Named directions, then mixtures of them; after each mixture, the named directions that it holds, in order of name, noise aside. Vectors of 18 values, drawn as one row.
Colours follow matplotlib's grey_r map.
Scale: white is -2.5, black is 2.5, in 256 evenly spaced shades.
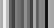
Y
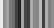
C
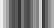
C, Y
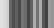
C, Y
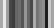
Y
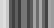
C, Y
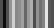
Y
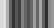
C, Y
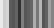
C, Y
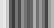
C, Y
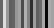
C, Y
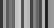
C, Y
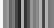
C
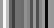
Y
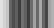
C, Y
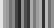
C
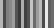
C, Y
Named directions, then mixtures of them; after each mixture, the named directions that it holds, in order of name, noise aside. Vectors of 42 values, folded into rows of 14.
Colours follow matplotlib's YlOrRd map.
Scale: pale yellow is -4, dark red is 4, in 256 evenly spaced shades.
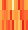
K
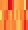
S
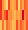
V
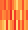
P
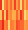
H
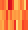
P, S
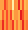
H, K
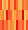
H, V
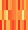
V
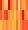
S, V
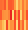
P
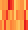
S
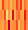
H, P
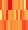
H, S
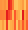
P, S, V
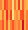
H, K, P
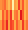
H, K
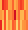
H, P, V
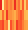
H
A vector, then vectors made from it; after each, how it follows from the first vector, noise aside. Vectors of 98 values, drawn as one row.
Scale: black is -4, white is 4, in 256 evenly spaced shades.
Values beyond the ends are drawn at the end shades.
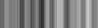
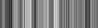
wrapped around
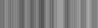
shrunk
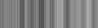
shrunk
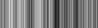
reversed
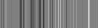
partly zeroed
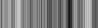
wrapped around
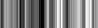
scaled up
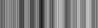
copied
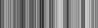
copied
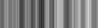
copied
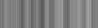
shrunk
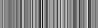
sign-scrambled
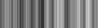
copied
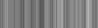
shrunk
